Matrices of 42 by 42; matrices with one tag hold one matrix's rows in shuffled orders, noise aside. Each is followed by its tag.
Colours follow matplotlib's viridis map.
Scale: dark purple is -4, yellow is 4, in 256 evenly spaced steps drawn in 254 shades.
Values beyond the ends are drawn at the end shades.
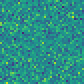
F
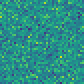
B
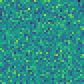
B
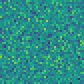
B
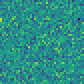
B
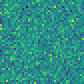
F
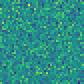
B
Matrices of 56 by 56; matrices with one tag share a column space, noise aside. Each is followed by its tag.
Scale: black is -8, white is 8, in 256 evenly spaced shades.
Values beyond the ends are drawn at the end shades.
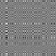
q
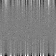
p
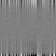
p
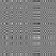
q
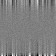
p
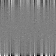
p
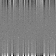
p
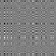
q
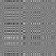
q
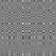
q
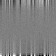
p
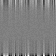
p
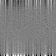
p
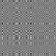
q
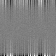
p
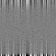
p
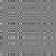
q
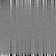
p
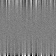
p
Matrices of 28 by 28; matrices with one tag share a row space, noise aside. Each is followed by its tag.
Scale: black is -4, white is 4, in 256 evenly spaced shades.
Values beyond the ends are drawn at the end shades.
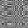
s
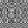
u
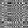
s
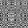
u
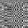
s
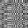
s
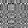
u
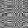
s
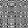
u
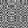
u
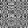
u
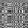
s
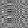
s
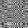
s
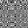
u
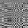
s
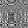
u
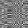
s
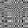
s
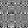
u
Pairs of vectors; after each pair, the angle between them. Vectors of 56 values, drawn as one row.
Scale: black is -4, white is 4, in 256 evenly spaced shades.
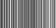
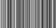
partly opposed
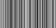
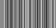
nearly parallel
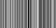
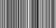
nearly opposite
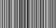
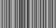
nearly parallel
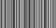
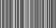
nearly opposite
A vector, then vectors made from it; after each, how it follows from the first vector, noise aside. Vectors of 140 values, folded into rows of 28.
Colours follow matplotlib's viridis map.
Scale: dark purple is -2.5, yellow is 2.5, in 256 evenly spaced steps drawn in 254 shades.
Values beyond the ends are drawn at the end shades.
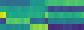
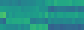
shrunk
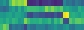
wrapped around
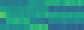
shrunk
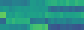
shrunk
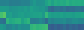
shrunk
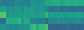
shrunk
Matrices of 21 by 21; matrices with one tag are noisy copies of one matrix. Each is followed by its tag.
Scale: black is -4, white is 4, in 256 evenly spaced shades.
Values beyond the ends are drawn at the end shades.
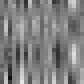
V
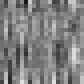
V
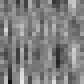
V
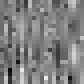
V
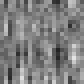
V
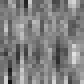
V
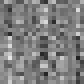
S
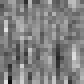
V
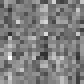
S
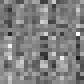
S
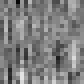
V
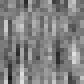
V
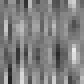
V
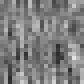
V
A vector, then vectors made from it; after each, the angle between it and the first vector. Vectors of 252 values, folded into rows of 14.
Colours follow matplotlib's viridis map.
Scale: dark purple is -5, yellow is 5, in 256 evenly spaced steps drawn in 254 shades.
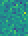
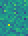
partly opposed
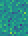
partly aligned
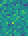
partly aligned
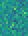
partly aligned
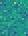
partly opposed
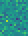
orthogonal
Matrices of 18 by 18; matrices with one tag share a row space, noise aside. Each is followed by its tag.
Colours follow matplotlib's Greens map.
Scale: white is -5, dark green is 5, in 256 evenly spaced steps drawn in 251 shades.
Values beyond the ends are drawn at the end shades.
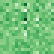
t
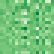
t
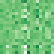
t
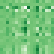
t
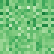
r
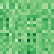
r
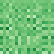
r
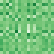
r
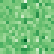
t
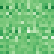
r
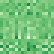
r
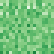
r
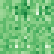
t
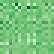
r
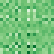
r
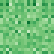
r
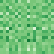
r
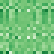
r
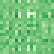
r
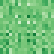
r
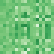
t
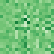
t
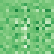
t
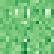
t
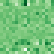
t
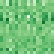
r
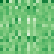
r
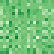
r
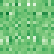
r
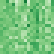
t
